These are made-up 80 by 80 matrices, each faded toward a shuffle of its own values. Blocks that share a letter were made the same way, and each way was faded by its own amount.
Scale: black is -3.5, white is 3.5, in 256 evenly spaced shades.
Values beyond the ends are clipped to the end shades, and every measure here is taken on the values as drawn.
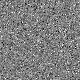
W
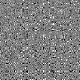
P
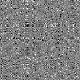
P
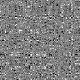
P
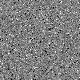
W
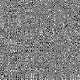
P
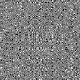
P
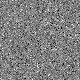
W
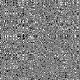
P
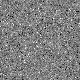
W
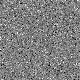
W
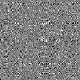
P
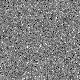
W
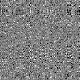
P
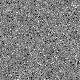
W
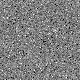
W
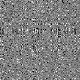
P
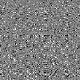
P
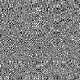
P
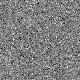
W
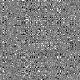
P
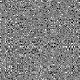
P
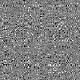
P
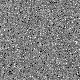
W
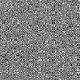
P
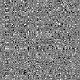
P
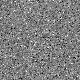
W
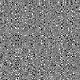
P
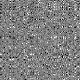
P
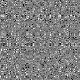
P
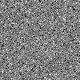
W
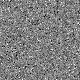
W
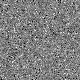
W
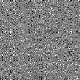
P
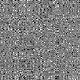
P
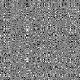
P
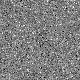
W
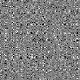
P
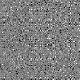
P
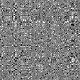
P
